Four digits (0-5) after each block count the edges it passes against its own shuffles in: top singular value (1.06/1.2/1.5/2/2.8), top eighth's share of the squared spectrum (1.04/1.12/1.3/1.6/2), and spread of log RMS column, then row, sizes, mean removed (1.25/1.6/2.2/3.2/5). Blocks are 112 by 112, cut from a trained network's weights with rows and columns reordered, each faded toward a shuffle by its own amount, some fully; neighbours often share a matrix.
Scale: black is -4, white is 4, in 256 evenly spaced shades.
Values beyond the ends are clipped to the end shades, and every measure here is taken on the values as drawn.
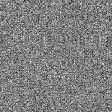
3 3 1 0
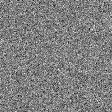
2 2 0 0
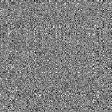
4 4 3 3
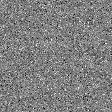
0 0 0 0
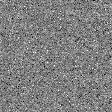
1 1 1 0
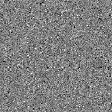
3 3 2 1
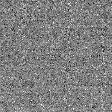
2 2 2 0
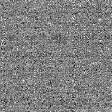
2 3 3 0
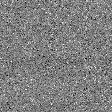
1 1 1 0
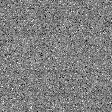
1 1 0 0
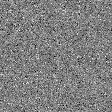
0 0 0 0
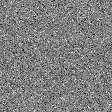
0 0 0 0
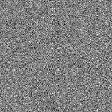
4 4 2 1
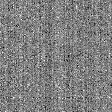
3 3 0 2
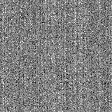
3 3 1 2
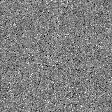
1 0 0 0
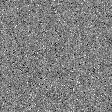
0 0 0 0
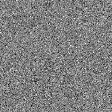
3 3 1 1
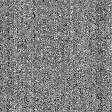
3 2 0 1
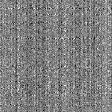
4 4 2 3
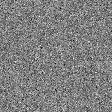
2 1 0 0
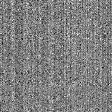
4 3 1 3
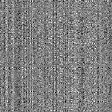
4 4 2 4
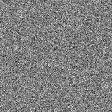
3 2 1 0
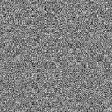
4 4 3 2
